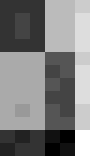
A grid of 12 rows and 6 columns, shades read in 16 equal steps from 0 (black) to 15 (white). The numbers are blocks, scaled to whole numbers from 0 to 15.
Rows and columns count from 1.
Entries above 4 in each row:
3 3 3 3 6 5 5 4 5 6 1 1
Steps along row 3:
up down up same up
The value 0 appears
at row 11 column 5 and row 12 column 4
